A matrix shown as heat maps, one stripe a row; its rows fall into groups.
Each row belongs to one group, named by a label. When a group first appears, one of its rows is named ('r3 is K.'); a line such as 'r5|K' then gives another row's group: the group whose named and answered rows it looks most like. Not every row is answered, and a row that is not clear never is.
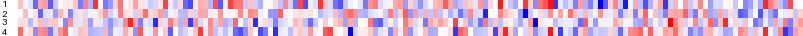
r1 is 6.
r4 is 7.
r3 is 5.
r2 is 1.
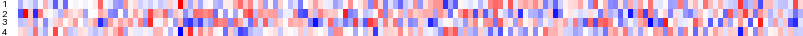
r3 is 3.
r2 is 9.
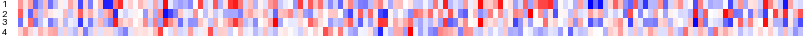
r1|6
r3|6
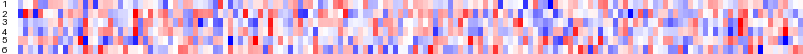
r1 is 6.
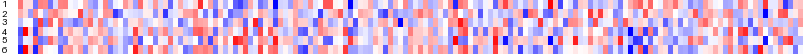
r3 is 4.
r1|7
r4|9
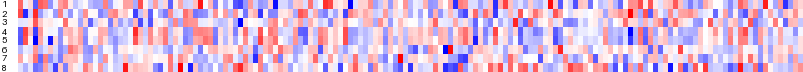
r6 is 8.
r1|7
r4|9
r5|9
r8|3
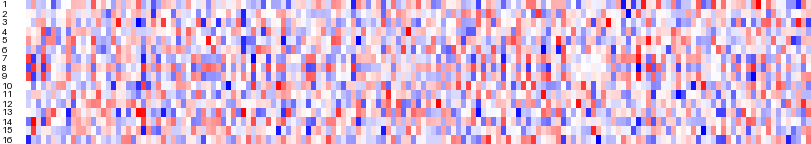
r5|7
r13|5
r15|1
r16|6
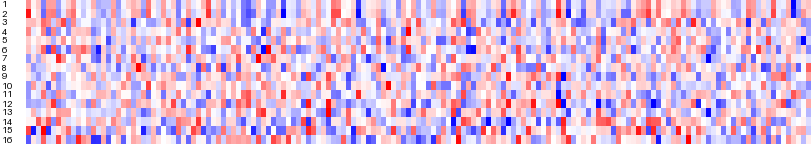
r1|7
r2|7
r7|8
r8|5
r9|6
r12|6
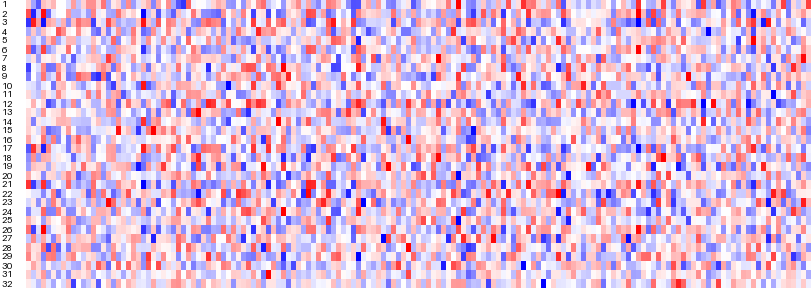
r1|6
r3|9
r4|8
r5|7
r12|1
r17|9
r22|6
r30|3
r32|5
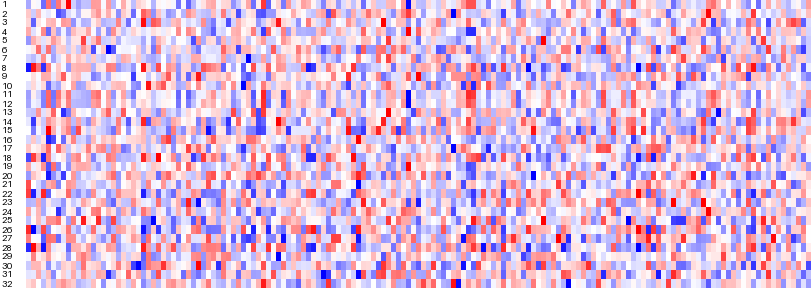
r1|4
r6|3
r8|9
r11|4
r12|4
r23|3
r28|9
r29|1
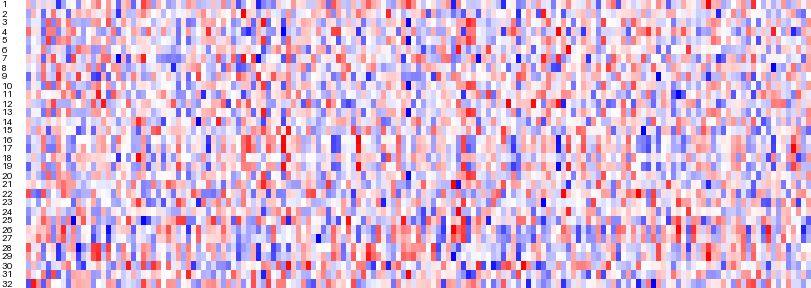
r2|5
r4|7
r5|4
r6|8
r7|5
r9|8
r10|4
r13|4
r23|5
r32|9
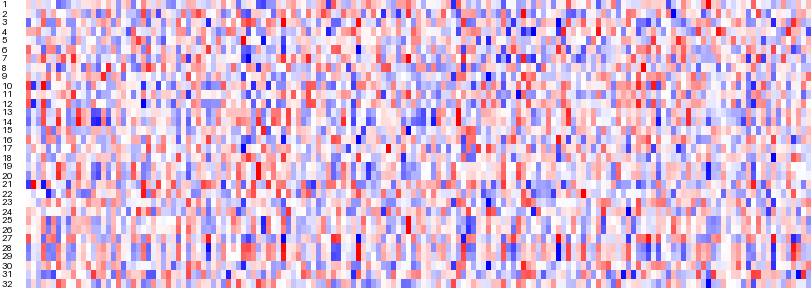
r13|8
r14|8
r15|4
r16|7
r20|8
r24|5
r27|7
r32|8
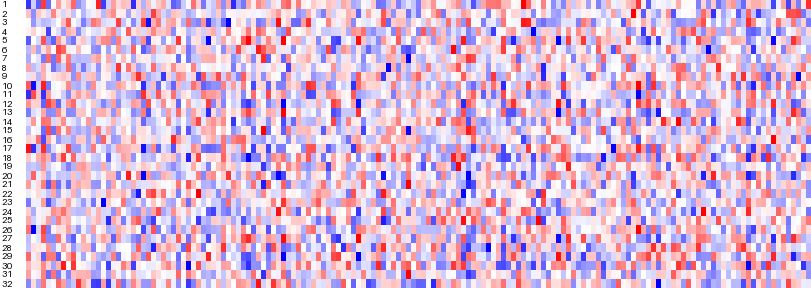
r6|8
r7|4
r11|9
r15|4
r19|8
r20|1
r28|3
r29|7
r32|8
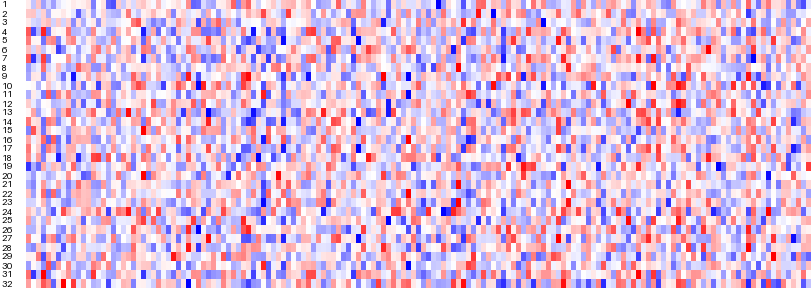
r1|3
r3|5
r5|7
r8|8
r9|3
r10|5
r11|4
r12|5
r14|7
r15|9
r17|7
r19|6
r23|8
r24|3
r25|5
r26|3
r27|7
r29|6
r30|4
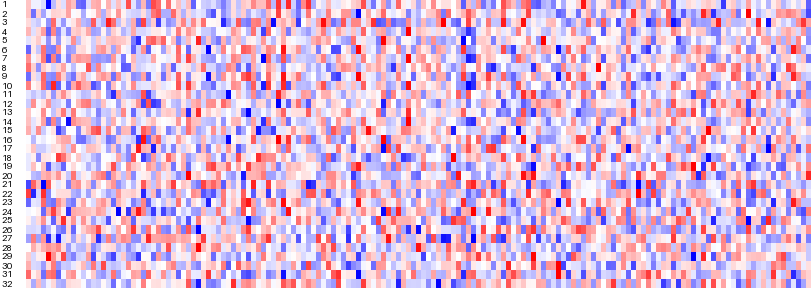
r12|1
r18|8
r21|9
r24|5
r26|3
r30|6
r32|3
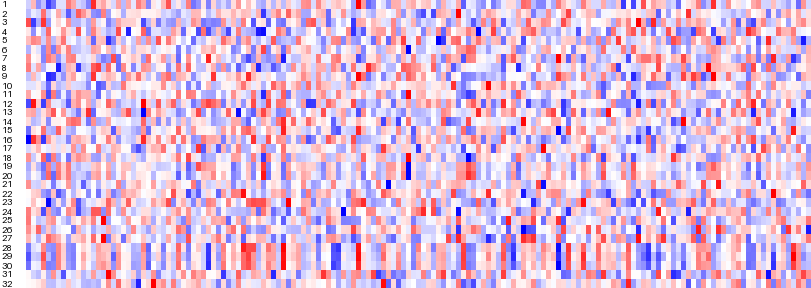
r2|8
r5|3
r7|7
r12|9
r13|1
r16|9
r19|4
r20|4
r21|5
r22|6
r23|1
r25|6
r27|6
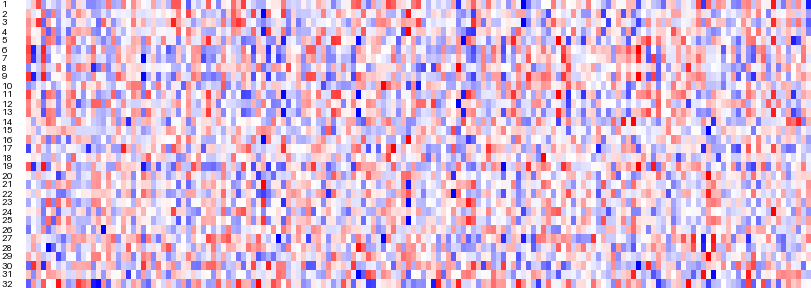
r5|7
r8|8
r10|3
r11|7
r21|4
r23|4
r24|6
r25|4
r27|1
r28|1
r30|9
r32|8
